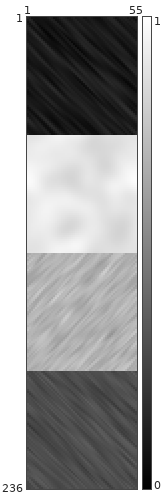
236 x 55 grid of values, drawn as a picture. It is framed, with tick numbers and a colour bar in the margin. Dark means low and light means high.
It is made of 4 by 1 panels. Panel 1,1: very low, slanting down to the right, faint in contrast. Panel 2,1: very high, smooth, faint in contrast. Panel 3,1: high, slanting up to the right, faint in contrast. Panel 4,1: low, slanting down to the right, faint in contrast.
